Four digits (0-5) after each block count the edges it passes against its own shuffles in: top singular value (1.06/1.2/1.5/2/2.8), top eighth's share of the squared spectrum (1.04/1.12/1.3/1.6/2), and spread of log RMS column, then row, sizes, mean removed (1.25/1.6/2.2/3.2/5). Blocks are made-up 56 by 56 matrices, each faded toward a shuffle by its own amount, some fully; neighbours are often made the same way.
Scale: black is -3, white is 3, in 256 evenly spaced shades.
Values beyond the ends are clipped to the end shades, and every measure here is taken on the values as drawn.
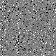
3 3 1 0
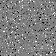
1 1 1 0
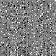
3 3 2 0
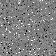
1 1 0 0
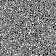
0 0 0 0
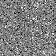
0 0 0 0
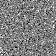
0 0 0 0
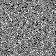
0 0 0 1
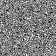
0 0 0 0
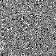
0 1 2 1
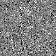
1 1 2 0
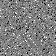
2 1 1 0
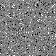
2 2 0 1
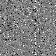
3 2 1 0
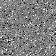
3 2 1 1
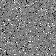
1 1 0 0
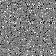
3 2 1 1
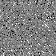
1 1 0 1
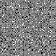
3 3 2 2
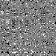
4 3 1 1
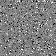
2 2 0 0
